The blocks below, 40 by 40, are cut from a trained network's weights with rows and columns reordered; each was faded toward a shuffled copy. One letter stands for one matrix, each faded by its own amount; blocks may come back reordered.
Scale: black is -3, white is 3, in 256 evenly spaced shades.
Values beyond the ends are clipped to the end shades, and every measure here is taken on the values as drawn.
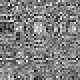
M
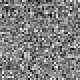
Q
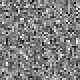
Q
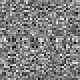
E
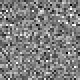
Q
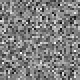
Q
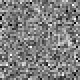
Q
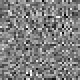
M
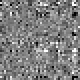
M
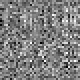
M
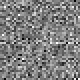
E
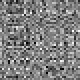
M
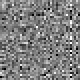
E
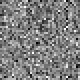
Q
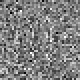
Q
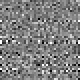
M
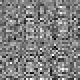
M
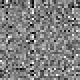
E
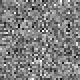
Q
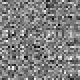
E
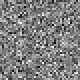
Q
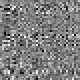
M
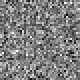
Q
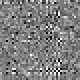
M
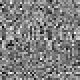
E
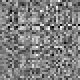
M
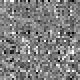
M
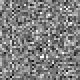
Q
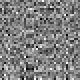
E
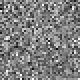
Q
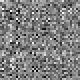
E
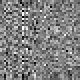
E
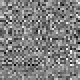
M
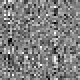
E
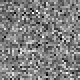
Q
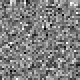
Q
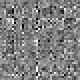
M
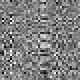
M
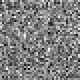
Q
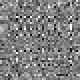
M
